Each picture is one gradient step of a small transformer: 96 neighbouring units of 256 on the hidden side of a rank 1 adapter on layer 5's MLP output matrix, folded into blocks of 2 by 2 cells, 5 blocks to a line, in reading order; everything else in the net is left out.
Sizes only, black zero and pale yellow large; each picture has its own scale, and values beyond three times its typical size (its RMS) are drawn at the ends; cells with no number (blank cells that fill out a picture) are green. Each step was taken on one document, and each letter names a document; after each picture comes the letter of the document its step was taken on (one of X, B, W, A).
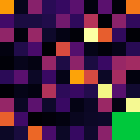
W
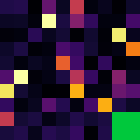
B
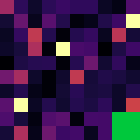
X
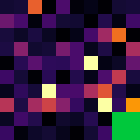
W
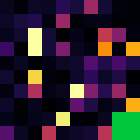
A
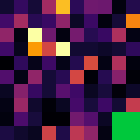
X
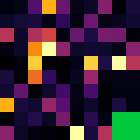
X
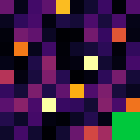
W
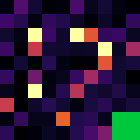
A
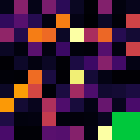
A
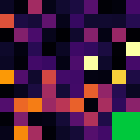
W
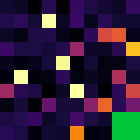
B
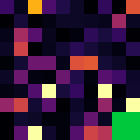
W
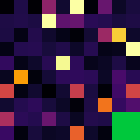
B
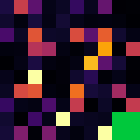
A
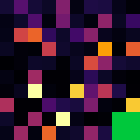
A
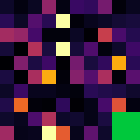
X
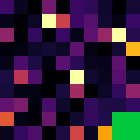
B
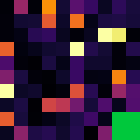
B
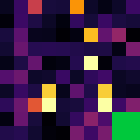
W
